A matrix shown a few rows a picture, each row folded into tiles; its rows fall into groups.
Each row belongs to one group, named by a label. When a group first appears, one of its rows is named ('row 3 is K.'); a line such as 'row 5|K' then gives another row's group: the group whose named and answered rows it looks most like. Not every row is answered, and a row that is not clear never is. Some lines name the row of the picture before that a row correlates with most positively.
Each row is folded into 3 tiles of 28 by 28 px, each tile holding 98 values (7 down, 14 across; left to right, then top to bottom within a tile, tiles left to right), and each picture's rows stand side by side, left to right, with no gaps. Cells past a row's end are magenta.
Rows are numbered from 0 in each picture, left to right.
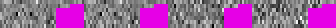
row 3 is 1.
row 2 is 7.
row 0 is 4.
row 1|4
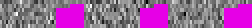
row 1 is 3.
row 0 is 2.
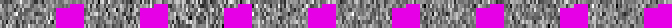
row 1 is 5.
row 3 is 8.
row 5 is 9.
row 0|2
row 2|7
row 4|2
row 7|8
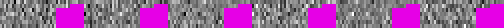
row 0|5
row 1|9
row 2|4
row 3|8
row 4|2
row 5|3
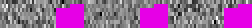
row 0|3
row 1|4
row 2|1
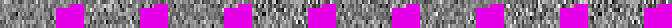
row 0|4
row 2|7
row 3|1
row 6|8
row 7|1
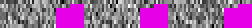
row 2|7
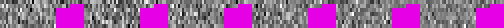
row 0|3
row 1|7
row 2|8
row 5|3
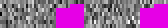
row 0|9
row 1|1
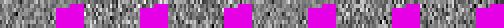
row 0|4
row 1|8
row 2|7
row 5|9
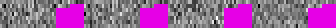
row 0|9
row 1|9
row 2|1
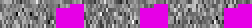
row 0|4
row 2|5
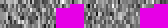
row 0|7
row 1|9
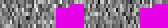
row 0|8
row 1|5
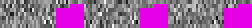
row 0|1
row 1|2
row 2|5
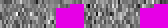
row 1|9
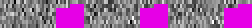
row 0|5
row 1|1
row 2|1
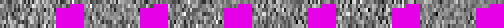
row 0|3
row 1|3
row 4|5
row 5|4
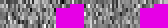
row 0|3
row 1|8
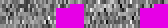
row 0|1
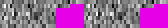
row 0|8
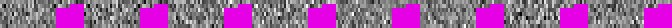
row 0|9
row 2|7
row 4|2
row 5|3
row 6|4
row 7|1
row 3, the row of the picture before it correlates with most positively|1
